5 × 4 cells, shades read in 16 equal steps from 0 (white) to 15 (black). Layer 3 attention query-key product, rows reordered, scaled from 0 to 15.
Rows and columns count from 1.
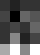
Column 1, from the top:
12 11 12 12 5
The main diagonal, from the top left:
12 15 12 11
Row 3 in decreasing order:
12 12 11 9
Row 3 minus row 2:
1 -4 3 -1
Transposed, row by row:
12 11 12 12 5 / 13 15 11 7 0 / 12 9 12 13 7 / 12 10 9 11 0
